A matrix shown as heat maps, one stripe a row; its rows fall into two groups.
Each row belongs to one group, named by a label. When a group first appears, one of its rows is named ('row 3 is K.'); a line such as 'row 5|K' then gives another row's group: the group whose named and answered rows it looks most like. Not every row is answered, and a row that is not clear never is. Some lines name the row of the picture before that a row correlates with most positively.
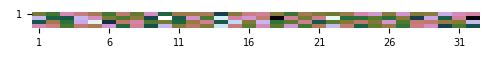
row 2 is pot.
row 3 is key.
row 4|pot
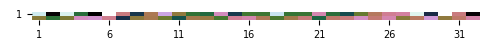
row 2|key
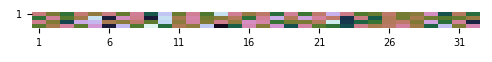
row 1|pot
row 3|pot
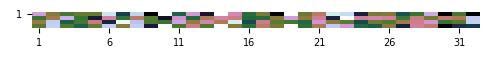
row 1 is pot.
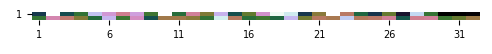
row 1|pot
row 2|pot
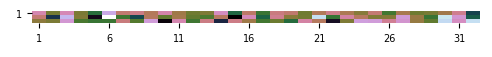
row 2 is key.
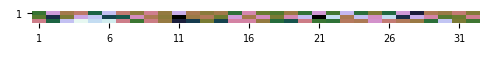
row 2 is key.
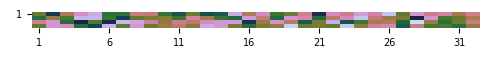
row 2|key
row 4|pot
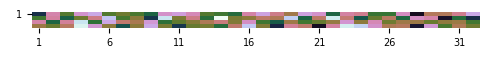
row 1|key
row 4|key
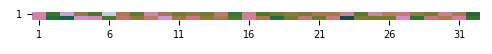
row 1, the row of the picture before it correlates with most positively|3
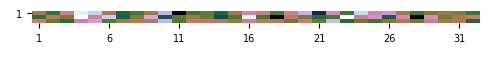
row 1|key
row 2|key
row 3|pot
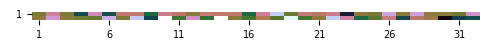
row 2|pot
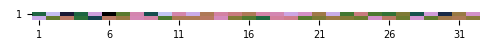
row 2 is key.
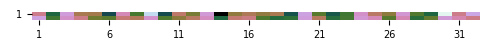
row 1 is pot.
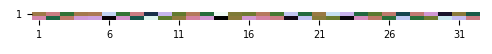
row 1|pot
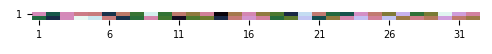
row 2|key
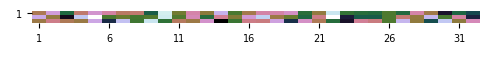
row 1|pot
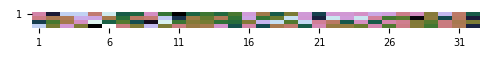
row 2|key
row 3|key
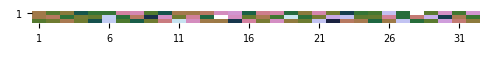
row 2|pot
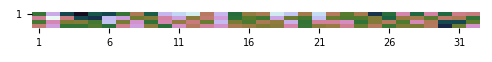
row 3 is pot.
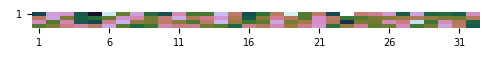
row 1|pot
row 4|key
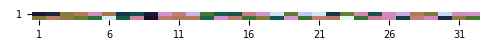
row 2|pot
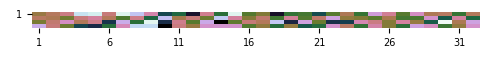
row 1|key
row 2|pot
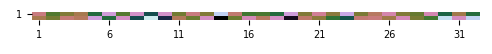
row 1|pot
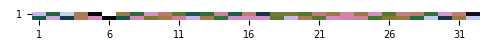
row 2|key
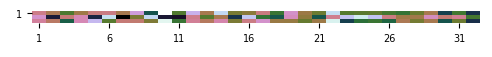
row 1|pot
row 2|key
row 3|pot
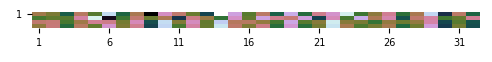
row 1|pot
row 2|key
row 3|pot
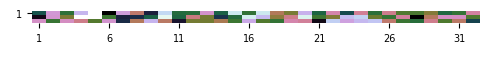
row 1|key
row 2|key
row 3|key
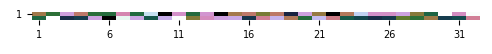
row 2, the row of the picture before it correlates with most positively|1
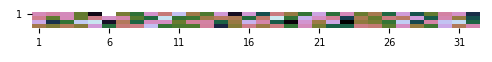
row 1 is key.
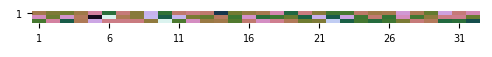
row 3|pot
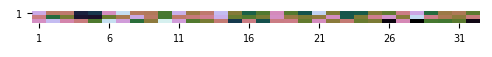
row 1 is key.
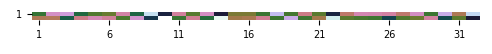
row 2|pot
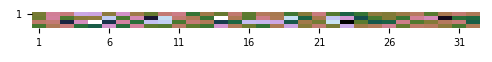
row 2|pot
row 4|pot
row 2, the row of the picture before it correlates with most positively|2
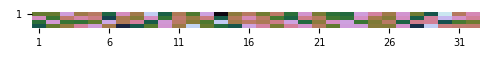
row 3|pot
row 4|key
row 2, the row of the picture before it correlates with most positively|3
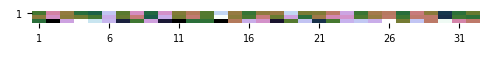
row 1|pot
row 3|key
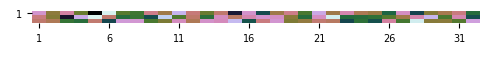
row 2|pot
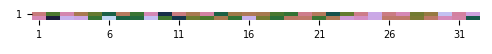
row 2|key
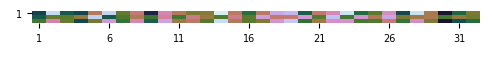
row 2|key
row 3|pot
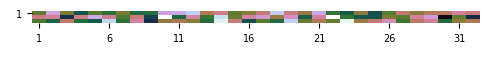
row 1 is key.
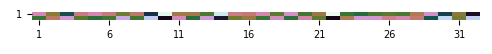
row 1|pot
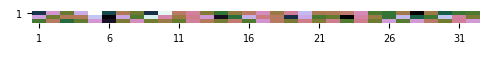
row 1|key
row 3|key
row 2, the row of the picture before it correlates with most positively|2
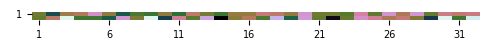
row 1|key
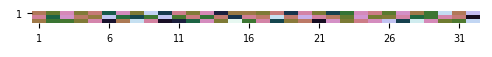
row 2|key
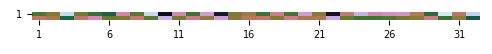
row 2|pot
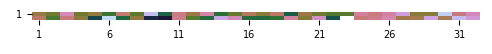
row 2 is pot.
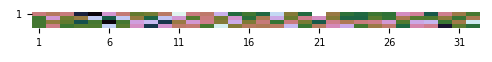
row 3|key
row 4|pot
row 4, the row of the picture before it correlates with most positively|2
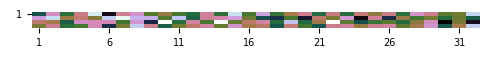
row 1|key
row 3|pot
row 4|key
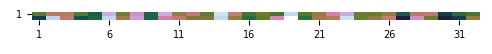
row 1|pot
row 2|pot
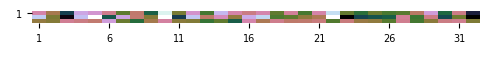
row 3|key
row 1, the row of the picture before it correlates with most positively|1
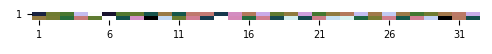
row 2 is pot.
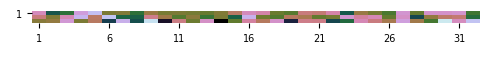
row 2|key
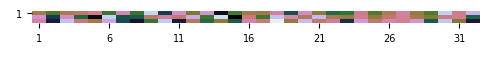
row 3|key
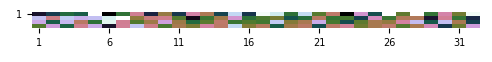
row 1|key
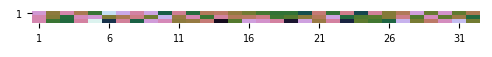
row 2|pot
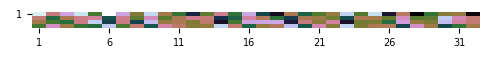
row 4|pot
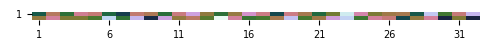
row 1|key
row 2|pot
